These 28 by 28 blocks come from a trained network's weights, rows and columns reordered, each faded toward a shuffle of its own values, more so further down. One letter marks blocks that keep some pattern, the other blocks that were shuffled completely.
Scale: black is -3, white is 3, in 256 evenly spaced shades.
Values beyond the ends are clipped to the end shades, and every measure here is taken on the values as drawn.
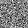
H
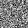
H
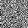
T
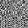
T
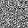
T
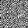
T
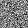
H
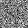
H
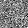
H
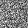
H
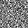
T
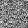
T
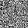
T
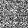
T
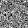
T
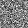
H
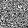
H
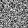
T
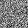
H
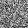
H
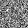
H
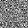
T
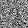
H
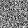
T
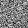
H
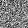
H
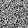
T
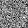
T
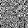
T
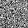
H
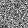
H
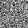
T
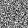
T
